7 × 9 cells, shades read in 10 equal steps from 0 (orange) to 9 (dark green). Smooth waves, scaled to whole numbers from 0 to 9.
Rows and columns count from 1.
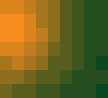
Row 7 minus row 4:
4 5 4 4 2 2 1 0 1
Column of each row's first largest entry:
8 8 8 8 9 7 9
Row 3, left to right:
0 0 1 2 4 6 7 8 8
